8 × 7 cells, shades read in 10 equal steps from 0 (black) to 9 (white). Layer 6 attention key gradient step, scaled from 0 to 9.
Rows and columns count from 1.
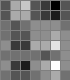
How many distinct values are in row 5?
4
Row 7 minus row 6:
1 -2 -3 1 3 5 0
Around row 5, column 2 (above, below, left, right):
3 4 5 2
